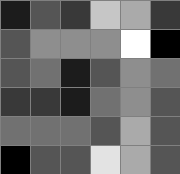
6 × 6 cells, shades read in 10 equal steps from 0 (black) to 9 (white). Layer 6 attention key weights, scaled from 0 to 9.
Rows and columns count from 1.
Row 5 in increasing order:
3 3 4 4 4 6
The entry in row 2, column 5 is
9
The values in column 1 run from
0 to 4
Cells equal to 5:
5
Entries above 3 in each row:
2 4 3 2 4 2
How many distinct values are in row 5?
3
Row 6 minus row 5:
-4 -1 -1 5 0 0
